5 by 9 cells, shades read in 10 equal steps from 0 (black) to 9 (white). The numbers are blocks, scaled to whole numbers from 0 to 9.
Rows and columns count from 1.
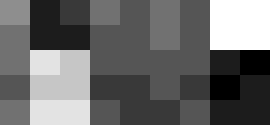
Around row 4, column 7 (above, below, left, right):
3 3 3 0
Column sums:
20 25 25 15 13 16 14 20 20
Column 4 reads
4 3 3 2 3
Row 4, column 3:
7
